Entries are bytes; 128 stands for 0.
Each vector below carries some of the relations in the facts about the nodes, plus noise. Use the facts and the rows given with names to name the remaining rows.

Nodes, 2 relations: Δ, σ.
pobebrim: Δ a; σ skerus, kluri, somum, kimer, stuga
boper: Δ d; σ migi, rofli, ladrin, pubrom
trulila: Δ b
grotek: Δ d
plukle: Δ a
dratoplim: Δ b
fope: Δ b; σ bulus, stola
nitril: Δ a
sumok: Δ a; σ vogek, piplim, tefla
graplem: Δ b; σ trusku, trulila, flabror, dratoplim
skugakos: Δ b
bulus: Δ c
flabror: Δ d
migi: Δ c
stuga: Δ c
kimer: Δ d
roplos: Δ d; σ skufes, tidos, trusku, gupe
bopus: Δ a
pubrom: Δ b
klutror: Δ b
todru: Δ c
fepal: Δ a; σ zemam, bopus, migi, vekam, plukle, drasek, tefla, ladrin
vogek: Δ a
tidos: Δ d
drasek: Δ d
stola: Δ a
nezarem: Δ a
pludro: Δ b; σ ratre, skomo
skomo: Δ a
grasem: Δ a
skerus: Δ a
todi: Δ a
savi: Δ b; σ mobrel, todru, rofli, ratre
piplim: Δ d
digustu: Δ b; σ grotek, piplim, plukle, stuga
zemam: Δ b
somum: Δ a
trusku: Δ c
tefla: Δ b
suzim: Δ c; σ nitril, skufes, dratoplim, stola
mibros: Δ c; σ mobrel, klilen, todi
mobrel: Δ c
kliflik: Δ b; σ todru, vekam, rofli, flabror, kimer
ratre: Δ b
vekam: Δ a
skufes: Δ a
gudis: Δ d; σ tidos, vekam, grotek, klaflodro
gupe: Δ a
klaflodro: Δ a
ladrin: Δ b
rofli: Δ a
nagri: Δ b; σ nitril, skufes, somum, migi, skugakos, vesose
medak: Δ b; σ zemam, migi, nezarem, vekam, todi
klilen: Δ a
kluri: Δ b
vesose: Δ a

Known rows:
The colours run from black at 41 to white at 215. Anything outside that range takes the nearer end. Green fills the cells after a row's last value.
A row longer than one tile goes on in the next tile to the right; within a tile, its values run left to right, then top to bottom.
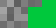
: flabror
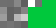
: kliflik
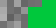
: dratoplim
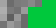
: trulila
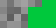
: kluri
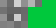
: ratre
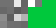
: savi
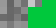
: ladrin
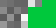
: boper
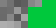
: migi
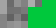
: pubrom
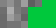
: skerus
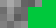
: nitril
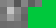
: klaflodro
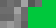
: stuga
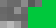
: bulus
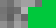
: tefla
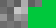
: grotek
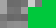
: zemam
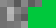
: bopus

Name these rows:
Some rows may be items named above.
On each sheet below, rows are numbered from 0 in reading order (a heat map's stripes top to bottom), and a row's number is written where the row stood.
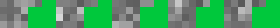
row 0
tefla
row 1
graplem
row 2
migi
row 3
skufes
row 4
grotek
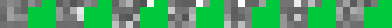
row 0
rofli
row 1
gudis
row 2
suzim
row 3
medak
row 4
fope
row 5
pludro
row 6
tidos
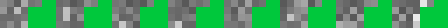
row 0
drasek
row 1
vekam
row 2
trusku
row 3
mobrel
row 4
kimer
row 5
sumok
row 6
migi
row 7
boper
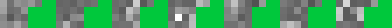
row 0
skugakos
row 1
todru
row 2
piplim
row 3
fepal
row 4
skufes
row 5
bulus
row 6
roplos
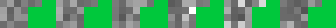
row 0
flabror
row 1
dratoplim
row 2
tefla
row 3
digustu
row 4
nagri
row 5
mibros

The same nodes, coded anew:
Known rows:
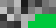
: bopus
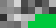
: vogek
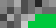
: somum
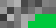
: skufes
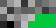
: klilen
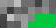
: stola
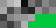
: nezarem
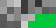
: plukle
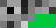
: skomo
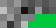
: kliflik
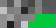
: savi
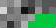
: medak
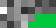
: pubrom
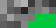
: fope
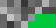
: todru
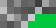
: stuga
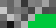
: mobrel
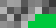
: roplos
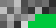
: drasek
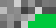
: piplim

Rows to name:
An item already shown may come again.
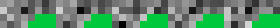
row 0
graplem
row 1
medak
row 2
mibros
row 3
nagri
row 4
pludro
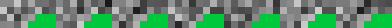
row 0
tidos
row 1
boper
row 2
nagri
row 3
todru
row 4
bulus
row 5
piplim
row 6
nagri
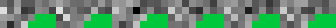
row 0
ratre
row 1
trusku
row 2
digustu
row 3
trulila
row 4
graplem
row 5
dratoplim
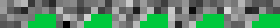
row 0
fope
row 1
mibros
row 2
gudis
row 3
pludro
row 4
tefla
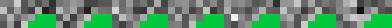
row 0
drasek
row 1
skugakos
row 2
migi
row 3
flabror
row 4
suzim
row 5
grotek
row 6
sumok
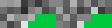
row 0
pobebrim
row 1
kimer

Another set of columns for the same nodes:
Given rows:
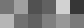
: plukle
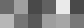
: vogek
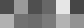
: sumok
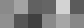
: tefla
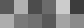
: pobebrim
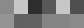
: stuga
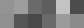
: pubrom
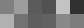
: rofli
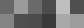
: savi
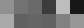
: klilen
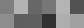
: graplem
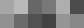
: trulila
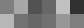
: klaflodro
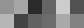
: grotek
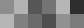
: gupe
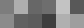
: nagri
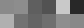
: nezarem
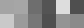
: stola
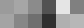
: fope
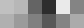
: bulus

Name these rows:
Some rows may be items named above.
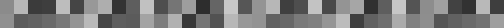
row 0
todru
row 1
kimer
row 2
gudis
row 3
migi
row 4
grotek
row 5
mobrel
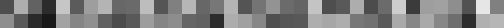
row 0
pludro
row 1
skugakos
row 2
graplem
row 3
medak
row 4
pobebrim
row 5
fope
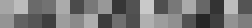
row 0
trulila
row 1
boper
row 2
ratre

